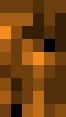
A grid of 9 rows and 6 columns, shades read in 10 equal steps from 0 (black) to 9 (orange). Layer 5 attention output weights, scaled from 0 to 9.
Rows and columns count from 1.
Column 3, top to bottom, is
4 6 2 6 7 4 4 4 6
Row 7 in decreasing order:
5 5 4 3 3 2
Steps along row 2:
same same down up down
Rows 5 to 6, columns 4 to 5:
9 6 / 6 4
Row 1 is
4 4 4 3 4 4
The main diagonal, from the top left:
4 6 2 4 6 3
